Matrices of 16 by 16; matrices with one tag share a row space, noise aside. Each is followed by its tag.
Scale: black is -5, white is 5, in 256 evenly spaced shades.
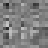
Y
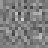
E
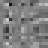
Y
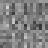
E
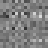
E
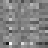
Y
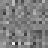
E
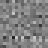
E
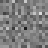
E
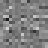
Y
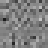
E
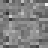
Y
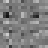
Y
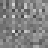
E
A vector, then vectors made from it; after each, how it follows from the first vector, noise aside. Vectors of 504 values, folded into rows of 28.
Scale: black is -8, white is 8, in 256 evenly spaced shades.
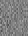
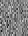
scaled up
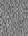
negated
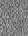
negated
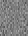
wrapped around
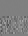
partly zeroed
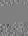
partly zeroed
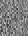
scaled up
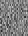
scaled up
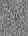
wrapped around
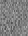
wrapped around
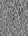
wrapped around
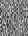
scaled up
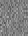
negated
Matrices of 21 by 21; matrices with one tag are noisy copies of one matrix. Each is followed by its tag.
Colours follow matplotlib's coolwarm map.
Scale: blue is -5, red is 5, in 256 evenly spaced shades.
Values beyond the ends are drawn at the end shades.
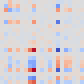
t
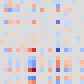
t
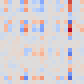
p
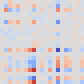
t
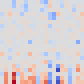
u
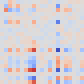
t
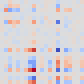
t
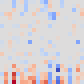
u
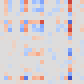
p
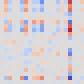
p
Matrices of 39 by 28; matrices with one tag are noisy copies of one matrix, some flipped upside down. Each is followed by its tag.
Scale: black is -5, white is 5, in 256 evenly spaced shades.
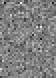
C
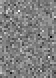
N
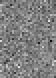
N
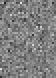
C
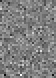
C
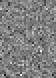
C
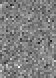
N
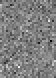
N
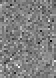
N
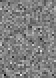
C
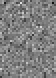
C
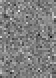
N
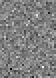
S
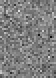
N
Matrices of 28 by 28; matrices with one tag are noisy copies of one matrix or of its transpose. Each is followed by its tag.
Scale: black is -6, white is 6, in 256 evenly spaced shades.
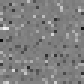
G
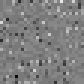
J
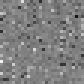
J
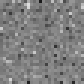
G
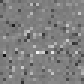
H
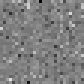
G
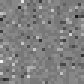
J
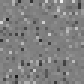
J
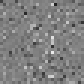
H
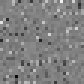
J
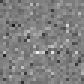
H
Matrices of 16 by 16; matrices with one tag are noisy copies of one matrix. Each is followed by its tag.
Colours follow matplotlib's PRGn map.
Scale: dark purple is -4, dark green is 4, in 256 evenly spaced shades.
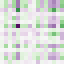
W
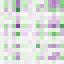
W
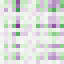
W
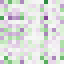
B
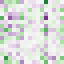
B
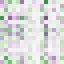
B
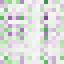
B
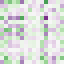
B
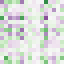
B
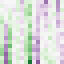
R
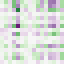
W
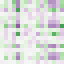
W
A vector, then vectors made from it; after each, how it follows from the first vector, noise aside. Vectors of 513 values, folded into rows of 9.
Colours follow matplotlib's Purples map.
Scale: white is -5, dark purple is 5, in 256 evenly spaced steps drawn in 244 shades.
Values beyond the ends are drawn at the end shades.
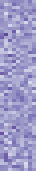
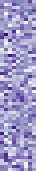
scaled up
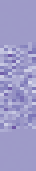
partly zeroed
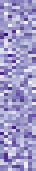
scaled up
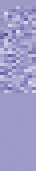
partly zeroed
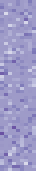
partly zeroed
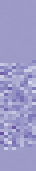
partly zeroed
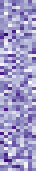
scaled up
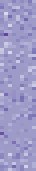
partly zeroed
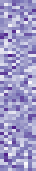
scaled up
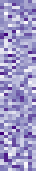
scaled up
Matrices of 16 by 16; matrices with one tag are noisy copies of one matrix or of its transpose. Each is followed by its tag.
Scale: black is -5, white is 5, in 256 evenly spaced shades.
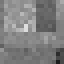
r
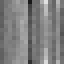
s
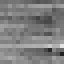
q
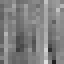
q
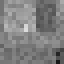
r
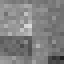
r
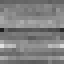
s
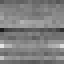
s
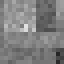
r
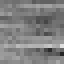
q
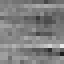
q
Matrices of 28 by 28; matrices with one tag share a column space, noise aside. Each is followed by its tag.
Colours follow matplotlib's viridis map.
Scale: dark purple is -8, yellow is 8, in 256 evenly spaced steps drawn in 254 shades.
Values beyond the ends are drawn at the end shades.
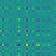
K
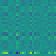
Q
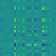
K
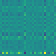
Q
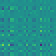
K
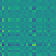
K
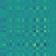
K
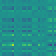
K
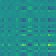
K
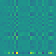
Q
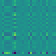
Q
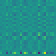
Q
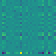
Q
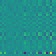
Q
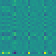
Q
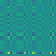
Q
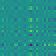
K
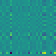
Q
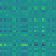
K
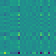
Q
